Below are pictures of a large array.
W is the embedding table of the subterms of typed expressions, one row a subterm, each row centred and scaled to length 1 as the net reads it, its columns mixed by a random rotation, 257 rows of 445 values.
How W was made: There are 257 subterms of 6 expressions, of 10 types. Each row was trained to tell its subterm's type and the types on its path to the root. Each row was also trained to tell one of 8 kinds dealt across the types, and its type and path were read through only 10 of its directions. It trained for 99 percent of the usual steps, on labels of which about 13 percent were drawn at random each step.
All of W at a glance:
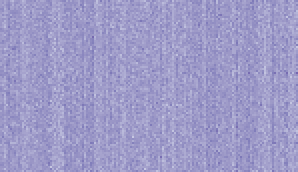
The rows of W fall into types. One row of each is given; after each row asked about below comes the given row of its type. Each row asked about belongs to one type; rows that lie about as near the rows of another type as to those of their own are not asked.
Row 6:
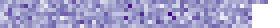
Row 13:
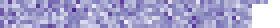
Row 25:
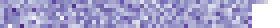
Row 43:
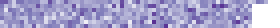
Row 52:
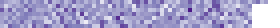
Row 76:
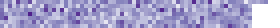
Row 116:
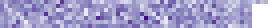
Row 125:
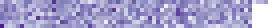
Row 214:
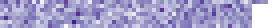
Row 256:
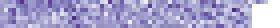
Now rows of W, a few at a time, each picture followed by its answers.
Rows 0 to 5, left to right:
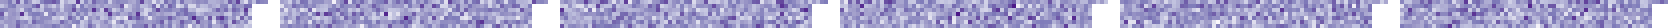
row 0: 13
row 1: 6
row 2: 76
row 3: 13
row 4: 214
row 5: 6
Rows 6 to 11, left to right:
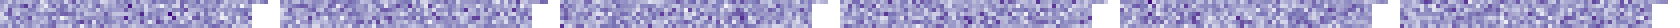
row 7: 256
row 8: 125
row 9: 6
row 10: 52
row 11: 76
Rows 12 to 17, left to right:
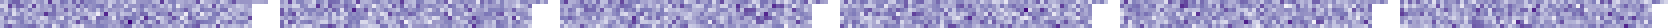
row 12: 6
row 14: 214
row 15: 25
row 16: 214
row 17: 13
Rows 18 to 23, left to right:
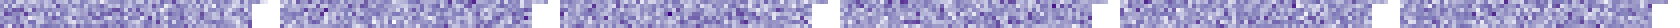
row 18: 116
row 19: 76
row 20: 116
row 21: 214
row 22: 13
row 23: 52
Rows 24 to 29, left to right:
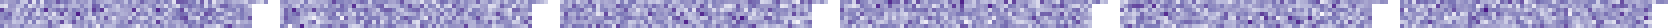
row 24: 125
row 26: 52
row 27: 13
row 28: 52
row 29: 76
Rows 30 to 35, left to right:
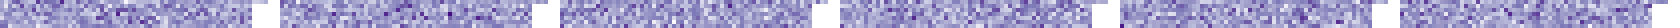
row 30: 25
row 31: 116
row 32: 13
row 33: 125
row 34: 125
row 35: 13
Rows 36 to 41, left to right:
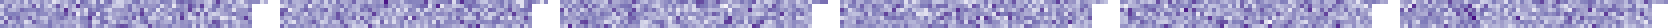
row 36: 6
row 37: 125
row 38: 52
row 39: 116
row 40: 6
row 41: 52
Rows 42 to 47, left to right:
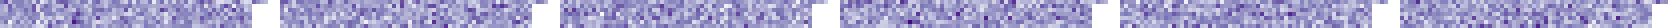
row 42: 214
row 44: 116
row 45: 43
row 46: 116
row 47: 43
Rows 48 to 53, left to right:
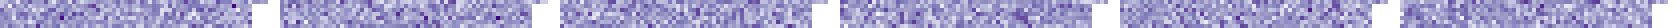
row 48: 52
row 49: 43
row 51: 125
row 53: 6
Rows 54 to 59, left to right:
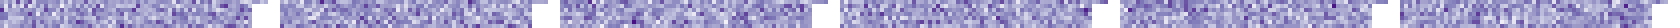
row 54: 76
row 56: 214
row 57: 76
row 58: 256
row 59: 13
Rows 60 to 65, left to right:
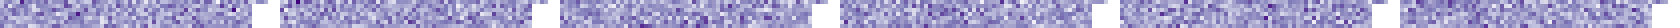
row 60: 256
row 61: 76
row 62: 43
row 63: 43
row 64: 43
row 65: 256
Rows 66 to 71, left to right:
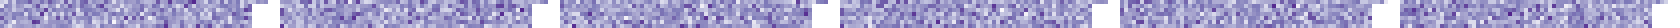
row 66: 76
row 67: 125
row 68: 43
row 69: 13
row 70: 13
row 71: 116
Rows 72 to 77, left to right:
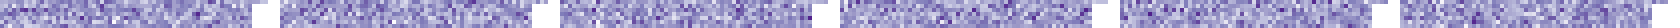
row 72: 25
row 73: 76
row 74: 25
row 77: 214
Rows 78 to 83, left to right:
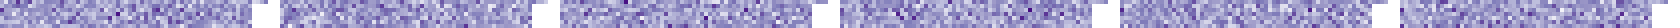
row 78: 125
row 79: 25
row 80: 43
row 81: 125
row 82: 52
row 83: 76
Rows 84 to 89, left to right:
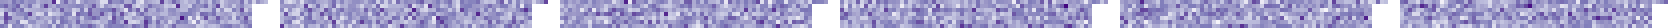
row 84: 43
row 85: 76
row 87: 76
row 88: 43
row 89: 214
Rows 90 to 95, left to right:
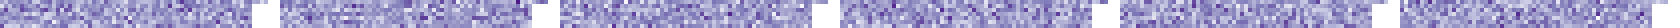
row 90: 125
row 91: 43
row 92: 116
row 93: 256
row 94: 76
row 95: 76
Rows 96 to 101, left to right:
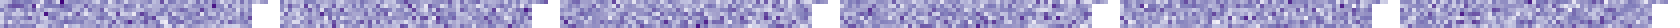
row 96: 214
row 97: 76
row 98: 43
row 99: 43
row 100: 214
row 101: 52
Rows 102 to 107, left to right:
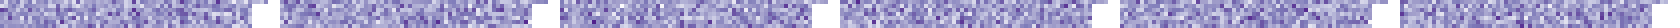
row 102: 125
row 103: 214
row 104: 76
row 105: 25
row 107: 116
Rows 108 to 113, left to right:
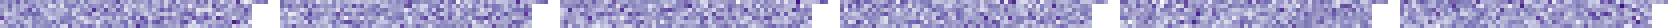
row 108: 43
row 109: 43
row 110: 256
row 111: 43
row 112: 214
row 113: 25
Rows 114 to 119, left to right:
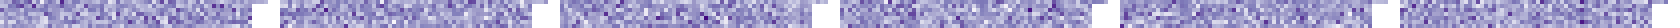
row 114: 214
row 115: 13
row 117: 52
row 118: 125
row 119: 125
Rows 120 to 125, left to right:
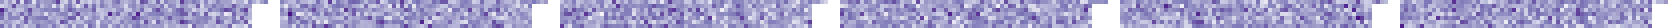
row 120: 125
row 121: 6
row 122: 116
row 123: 13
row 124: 256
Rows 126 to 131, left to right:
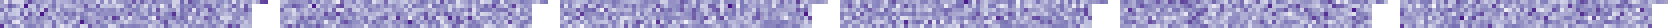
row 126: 76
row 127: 52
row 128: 13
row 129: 13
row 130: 256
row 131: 125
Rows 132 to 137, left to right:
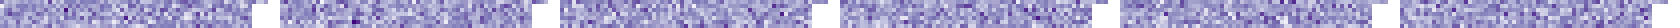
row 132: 6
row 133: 214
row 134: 76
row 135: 214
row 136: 214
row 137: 76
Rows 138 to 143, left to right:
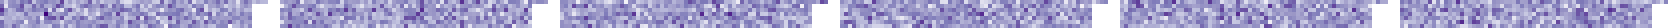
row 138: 116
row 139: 6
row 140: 52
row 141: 256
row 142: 256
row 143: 125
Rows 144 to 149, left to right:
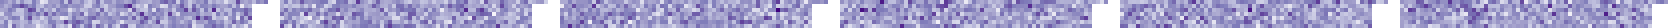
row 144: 214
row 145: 25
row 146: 52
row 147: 25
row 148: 6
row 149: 256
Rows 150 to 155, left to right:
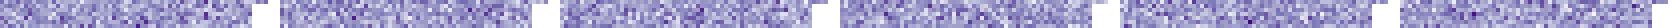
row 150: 43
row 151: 125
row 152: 6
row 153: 116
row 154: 6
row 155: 52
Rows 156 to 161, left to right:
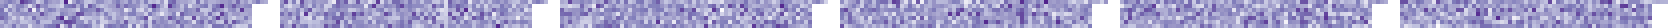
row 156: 43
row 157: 116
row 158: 13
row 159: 125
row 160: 214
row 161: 25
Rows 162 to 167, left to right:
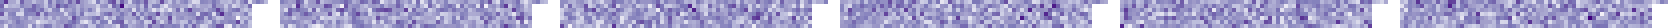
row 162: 116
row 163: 256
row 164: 25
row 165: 52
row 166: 125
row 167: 256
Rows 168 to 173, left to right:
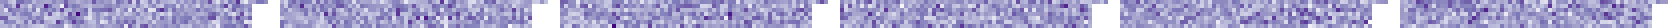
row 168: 256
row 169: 116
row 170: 116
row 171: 76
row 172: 214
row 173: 256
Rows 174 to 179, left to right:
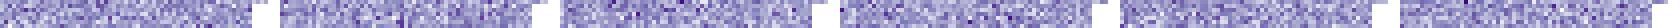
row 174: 25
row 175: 116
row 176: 256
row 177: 52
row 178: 25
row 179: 13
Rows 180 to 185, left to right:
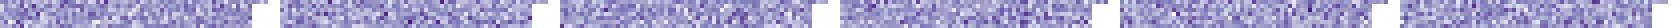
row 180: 214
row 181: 6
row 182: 125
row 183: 214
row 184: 76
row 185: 76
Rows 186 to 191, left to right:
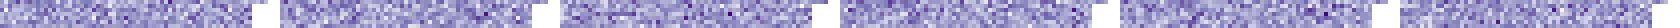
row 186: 76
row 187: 214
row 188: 6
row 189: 256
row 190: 214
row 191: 13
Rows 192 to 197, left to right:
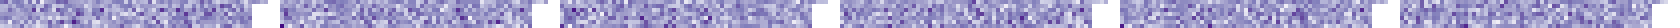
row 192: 214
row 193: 125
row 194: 25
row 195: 125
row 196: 125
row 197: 116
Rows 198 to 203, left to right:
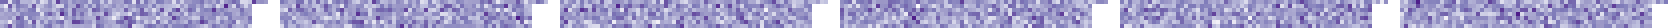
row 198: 6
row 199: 256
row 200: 116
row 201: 13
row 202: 125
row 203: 256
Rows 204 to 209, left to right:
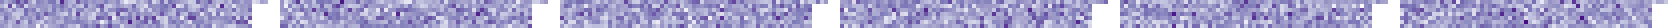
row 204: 25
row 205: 25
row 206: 43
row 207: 76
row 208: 116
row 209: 43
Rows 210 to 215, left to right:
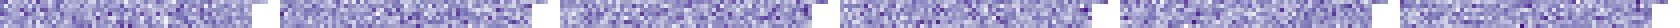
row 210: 116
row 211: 116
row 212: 43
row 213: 76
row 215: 43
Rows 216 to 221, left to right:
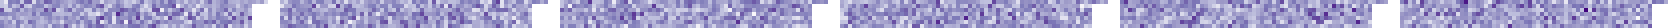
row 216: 13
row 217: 52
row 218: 52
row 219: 6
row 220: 214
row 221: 214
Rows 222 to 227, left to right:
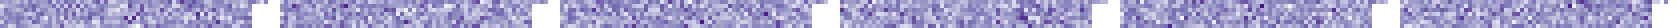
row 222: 6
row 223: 52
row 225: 125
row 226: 6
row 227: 125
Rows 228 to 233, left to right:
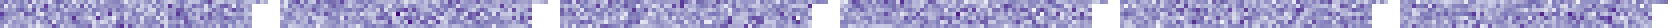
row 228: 116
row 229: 25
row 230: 13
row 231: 256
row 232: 25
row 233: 52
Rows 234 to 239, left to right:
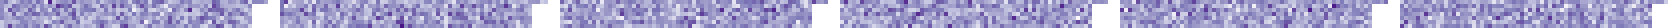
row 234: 52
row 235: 116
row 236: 6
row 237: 214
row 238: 76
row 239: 116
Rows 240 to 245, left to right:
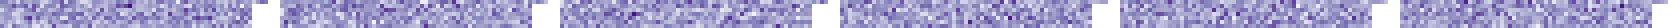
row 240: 214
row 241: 256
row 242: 52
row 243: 116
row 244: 13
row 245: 214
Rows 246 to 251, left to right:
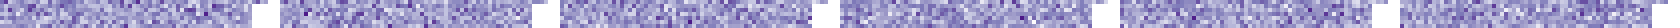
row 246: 214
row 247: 214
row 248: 25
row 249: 43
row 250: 125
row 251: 125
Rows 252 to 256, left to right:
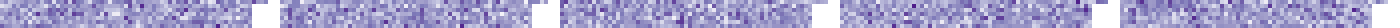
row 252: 6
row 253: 6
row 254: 116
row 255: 43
